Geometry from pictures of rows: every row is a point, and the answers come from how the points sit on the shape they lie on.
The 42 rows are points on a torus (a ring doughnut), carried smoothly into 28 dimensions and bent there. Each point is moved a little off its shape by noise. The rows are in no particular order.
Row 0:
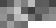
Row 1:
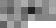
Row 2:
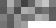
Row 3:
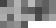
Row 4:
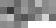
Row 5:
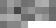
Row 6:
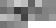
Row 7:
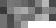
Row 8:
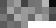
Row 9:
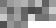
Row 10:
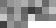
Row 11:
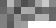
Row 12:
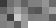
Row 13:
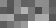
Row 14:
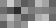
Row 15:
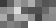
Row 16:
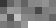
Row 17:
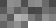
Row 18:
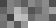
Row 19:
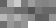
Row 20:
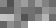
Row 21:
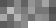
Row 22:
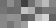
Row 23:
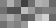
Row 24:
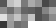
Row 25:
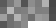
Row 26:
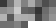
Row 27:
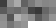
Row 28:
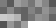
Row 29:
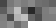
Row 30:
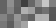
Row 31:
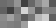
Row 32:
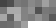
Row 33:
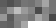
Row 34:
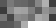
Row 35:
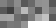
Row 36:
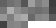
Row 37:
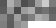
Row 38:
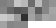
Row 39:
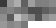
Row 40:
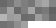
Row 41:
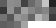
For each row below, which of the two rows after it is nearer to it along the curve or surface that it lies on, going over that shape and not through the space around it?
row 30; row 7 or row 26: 7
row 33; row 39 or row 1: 39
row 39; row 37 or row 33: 33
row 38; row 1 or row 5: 1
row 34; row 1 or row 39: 39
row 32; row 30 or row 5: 5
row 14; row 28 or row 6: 28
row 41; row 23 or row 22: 22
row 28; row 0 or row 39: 39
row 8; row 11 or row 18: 11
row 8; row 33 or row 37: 37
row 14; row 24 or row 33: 33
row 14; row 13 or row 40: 40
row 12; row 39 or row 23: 39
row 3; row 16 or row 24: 24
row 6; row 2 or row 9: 9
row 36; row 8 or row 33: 8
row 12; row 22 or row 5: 5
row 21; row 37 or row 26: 37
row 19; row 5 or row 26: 26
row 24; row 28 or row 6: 6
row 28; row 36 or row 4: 4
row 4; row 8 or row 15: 8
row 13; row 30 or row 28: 28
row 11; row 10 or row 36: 36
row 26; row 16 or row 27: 27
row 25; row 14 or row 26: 14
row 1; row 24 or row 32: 24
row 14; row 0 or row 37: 37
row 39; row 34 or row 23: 34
